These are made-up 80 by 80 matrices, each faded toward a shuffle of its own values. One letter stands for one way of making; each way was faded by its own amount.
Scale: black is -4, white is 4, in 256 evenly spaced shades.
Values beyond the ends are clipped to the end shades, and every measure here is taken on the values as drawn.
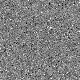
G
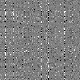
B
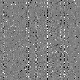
B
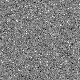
G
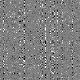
B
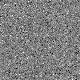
G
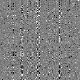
B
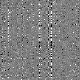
B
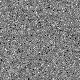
G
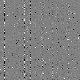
B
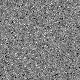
G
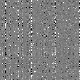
B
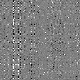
B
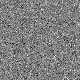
G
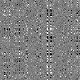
B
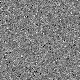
G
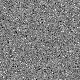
G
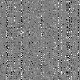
B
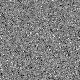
G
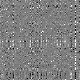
B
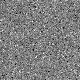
G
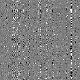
B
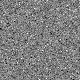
G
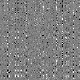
B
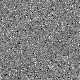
G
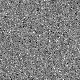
G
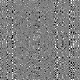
B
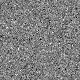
G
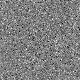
G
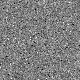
G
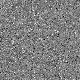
G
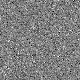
G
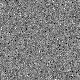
G
